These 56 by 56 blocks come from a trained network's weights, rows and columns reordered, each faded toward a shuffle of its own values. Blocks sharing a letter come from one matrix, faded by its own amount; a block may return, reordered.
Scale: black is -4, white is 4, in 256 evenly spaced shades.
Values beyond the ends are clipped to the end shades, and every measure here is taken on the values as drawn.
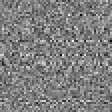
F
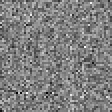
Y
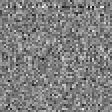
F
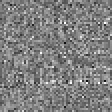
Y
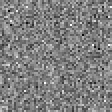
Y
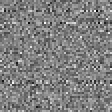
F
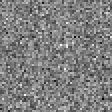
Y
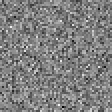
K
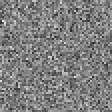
K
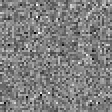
Y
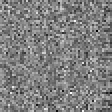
Y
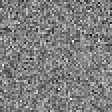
K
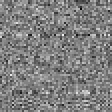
F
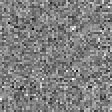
Y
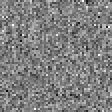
Y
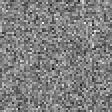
K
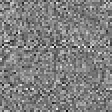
F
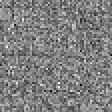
Y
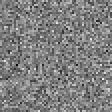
K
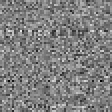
F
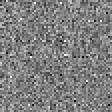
Y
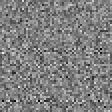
F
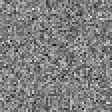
K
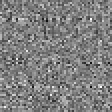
F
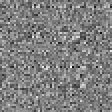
F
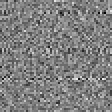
F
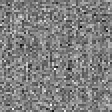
Y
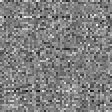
F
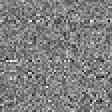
F
